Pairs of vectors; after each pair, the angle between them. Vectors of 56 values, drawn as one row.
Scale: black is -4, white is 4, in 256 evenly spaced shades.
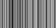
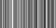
nearly opposite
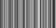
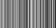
orthogonal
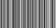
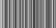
partly opposed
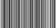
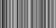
orthogonal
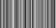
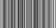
partly opposed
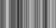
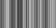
nearly parallel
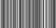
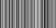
nearly opposite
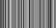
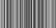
partly opposed
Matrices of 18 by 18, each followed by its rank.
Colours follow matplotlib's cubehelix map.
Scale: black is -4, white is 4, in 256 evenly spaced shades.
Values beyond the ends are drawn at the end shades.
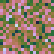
full rank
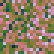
full rank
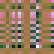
one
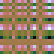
one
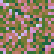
full rank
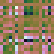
two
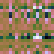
two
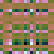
one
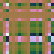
one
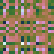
two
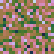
full rank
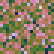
full rank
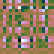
two
